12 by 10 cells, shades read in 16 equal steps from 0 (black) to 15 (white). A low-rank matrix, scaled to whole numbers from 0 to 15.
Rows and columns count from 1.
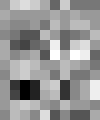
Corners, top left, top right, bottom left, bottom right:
9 7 8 10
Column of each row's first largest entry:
3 1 6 5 6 6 3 3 10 10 3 5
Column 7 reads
12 9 9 6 6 10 11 11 3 3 11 8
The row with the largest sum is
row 6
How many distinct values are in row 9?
9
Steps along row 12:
up down down up down up down same up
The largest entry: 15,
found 2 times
